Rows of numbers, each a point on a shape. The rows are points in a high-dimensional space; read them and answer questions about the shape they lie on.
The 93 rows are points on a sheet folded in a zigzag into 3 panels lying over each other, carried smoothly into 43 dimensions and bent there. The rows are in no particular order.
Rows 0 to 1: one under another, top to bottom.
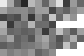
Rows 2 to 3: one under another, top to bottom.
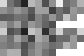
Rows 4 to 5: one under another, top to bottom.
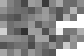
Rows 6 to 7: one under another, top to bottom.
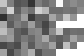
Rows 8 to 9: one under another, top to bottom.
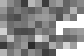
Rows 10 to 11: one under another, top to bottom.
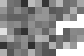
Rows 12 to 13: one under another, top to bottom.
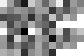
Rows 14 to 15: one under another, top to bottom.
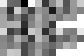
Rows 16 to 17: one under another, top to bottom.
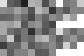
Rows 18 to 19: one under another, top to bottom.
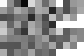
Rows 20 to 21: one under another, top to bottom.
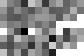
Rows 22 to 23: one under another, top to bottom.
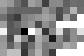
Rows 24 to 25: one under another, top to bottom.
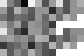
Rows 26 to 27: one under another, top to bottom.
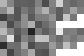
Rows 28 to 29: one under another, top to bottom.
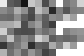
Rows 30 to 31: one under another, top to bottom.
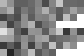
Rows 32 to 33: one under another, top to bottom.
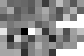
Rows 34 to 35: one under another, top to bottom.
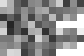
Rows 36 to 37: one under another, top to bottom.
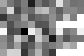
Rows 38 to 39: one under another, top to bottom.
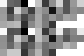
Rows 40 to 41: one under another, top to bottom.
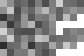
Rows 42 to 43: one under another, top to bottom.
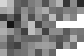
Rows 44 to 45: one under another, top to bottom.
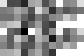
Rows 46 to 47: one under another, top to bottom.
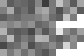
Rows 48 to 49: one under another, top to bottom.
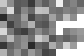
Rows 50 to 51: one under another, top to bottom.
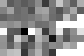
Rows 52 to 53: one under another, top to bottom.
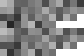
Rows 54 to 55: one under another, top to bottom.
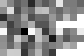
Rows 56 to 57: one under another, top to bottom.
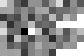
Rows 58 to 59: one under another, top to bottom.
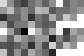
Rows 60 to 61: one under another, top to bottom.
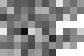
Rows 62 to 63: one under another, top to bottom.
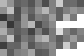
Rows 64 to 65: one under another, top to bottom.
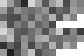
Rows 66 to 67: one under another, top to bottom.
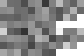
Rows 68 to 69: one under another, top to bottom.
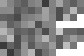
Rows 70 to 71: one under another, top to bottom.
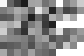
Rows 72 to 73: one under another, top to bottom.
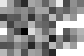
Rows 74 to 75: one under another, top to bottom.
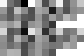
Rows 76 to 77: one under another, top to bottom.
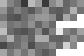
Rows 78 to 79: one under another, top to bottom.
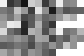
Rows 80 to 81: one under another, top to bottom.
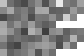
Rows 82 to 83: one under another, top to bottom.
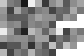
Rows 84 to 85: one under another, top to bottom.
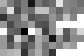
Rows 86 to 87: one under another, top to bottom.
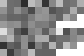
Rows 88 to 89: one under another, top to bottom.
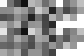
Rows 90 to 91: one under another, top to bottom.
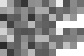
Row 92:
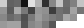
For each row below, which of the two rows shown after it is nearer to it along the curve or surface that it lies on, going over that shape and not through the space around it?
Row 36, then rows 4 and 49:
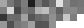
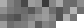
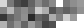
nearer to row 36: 49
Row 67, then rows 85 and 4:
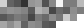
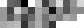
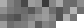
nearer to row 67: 85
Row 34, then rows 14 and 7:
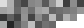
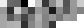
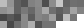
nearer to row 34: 7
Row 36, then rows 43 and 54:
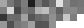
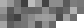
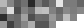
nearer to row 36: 54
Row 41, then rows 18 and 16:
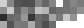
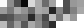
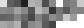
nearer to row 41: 18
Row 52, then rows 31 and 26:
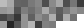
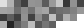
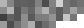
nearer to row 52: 26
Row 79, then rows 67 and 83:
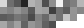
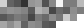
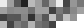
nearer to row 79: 67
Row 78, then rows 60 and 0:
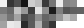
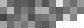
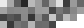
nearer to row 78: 60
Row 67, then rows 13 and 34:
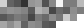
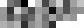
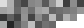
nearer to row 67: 13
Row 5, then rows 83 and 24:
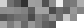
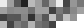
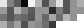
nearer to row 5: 24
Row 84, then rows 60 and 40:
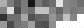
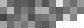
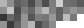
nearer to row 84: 40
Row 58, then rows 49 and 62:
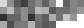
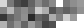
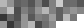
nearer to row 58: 49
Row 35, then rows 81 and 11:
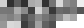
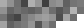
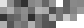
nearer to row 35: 81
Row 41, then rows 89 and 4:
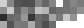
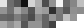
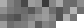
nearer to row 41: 89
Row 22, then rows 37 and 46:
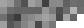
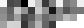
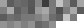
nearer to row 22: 46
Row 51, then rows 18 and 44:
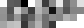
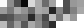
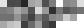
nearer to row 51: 44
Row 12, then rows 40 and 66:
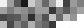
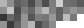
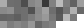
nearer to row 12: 40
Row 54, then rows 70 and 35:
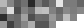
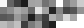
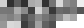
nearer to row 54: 70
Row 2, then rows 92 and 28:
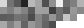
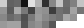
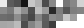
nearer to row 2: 28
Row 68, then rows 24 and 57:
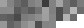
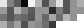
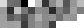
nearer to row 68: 57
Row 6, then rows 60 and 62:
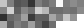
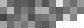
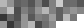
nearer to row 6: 62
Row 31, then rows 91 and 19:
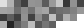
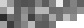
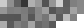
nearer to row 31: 91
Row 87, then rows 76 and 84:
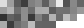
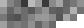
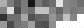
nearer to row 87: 84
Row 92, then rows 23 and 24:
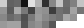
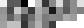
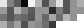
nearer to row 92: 23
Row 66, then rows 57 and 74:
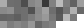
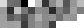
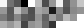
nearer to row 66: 57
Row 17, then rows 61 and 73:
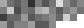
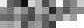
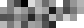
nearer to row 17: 61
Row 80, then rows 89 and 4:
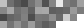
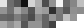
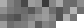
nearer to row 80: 89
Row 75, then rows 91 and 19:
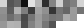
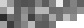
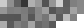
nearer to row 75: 19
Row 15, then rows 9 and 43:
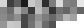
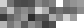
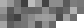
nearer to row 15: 43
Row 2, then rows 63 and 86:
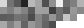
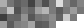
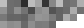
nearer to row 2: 63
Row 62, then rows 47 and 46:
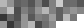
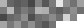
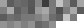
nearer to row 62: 47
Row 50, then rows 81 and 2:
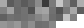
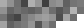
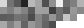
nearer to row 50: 81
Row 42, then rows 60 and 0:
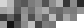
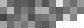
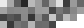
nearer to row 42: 0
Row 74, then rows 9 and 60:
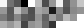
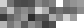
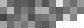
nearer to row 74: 60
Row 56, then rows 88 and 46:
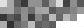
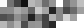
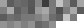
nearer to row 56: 88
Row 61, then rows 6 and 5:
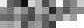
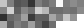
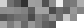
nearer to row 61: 5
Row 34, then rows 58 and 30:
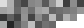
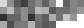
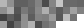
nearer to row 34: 58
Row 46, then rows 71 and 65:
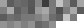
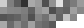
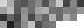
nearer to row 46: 71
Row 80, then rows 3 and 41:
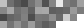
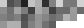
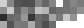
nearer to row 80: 41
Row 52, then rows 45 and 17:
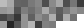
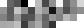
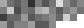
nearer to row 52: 17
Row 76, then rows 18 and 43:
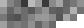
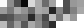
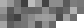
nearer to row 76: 43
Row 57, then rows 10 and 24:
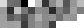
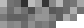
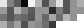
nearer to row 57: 10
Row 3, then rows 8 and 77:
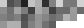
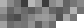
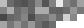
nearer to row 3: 8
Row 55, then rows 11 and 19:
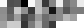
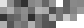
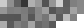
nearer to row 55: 19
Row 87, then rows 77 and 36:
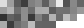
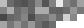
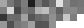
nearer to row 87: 36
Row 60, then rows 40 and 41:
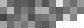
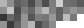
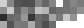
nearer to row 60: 40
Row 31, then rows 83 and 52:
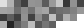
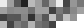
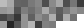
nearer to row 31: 83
